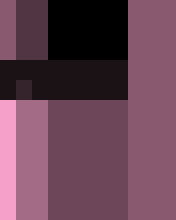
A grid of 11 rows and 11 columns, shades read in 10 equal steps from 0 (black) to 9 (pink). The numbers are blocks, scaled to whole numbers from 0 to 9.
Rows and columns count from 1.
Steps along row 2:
down same down same same same same up same same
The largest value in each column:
9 6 6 4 4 4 4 4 5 5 5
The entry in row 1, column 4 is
0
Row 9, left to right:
9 6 6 4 4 4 4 4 5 5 5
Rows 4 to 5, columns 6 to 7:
1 1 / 1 1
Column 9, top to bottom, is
5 5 5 5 5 5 5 5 5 5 5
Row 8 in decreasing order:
9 6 6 5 5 5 4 4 4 4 4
